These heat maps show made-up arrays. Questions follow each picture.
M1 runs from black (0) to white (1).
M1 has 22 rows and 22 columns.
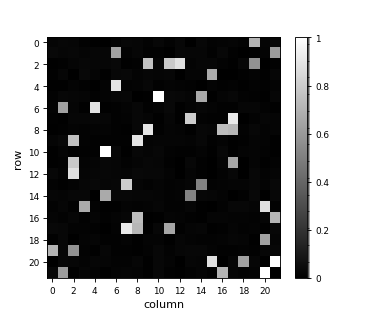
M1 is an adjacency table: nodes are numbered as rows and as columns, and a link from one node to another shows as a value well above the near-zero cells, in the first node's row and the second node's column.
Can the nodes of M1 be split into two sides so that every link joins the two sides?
no
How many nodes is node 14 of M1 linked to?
2
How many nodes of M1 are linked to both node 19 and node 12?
1
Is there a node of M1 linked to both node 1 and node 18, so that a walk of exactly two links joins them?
no
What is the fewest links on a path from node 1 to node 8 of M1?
3
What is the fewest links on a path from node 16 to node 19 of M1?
4
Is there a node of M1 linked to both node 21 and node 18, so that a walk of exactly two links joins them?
yes
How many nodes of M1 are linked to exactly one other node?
6
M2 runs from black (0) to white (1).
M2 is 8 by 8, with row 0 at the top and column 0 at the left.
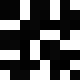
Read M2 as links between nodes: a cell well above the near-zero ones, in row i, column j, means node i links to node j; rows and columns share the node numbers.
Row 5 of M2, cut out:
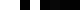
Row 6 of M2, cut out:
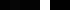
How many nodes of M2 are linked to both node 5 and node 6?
0
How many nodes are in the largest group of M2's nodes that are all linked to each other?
3
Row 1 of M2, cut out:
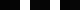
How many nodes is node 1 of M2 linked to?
2
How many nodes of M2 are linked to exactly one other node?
0
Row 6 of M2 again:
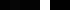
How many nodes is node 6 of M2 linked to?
2
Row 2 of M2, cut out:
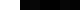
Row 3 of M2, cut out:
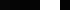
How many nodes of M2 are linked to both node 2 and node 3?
0
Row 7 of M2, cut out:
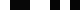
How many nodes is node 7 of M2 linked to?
4
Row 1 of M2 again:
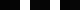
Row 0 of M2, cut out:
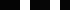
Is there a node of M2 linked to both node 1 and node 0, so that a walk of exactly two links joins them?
yes
